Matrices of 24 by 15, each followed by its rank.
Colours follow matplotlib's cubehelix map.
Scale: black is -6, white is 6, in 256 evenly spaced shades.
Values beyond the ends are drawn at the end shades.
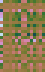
two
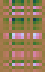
one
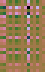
one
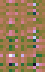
two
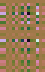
one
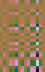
one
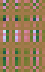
one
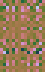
two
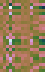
two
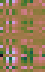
two
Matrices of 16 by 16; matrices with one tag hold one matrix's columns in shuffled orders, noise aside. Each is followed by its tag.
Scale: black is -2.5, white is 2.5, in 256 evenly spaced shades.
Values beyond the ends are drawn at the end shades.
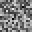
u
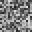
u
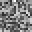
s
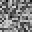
u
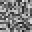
s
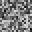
u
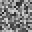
s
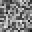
u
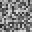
s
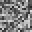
u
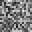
s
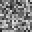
u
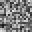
s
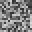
u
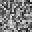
u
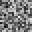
s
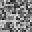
u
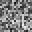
u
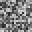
s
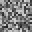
s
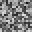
s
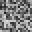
u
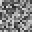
u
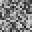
u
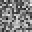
u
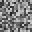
s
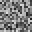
s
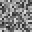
s
